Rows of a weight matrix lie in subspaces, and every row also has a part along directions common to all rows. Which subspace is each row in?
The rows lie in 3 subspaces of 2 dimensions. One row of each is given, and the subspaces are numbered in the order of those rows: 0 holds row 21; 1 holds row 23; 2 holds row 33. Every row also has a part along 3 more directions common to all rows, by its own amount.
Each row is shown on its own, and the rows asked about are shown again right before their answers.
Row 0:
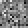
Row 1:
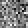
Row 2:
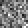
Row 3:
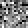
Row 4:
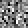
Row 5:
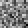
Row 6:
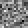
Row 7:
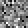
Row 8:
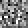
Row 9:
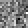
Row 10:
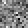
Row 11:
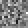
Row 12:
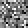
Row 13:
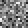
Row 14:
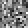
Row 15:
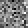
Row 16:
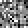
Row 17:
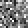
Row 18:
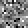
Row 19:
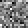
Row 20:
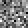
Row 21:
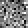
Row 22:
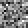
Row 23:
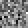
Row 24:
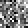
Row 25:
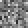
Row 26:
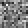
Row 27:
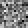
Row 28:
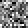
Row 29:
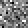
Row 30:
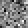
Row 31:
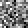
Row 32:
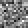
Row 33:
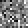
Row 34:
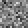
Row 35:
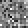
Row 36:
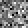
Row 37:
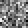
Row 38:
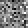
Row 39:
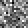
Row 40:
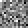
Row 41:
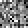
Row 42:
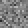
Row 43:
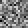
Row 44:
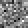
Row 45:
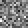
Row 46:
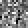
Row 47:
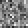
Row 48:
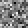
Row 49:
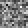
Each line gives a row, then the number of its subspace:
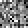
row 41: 2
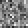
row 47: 2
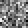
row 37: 1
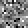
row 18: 0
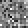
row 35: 2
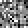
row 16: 2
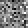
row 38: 0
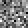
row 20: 1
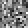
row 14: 1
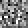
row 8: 1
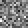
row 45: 1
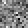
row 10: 1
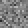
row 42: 1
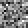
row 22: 0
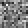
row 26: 0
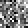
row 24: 2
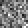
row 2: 2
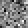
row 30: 0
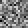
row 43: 1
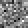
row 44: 0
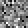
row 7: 0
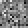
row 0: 2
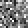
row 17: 2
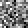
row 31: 2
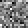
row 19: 2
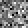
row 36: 2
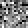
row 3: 0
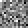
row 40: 2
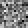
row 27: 0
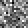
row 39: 0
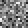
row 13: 1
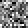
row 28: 2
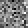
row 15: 0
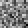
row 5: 2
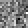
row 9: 1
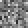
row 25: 1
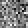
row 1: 0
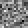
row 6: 0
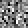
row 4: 1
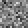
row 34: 1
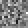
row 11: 1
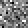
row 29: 0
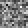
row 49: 0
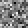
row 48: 2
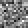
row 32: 0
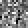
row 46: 1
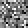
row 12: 0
